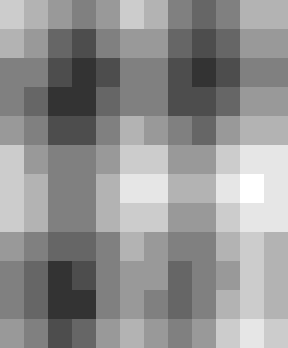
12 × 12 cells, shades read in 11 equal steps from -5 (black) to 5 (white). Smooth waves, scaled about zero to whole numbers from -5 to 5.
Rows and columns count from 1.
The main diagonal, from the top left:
3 1 -2 -3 0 3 4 1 0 1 3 3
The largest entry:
5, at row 7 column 11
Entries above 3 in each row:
0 0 0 0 0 2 5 2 0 0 0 1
